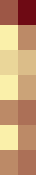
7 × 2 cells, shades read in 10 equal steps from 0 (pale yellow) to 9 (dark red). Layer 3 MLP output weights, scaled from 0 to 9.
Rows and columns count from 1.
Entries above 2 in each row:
2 1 0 1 2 1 2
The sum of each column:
15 32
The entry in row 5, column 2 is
5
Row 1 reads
6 9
